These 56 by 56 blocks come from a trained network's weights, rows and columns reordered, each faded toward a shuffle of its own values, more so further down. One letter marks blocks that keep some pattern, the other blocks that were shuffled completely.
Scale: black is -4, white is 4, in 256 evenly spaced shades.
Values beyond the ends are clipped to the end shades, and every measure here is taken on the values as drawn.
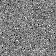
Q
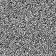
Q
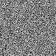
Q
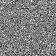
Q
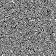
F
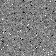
Q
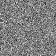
Q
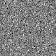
F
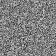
Q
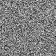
F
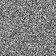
F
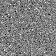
Q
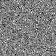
Q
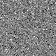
Q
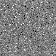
F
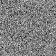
Q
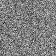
Q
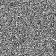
F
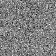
F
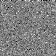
F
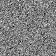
Q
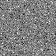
Q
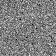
Q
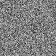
Q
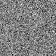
Q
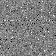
F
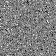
Q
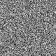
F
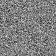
F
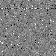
F
